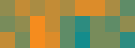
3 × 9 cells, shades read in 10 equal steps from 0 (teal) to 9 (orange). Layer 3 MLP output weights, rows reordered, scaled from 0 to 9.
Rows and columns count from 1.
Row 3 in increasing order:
0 1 3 4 4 4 7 8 9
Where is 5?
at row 1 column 1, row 2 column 2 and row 2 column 9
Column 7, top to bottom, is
8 4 4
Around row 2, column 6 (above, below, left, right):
8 0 3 4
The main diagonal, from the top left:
5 5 9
